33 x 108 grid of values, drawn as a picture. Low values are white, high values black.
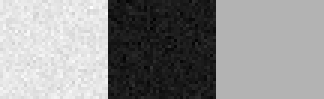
The table splits into one row of 3 panels. Panel 1,1: very low, fine-grained, faint in contrast. Panel 1,2: very high, fine-grained, faint in contrast. Panel 1,3: low, flat.
